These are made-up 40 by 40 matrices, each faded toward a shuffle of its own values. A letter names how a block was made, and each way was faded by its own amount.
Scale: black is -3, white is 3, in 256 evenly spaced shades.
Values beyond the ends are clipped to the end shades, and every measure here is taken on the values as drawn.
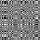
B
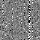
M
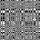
B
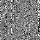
M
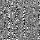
M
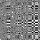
B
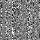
M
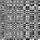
B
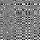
B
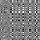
B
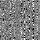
M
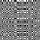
B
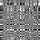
B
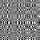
B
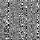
M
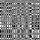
B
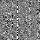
M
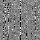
M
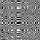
B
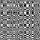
B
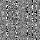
M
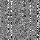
M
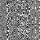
M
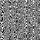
M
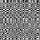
B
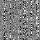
M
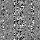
M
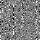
M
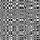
B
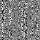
M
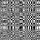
B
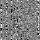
M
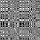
B
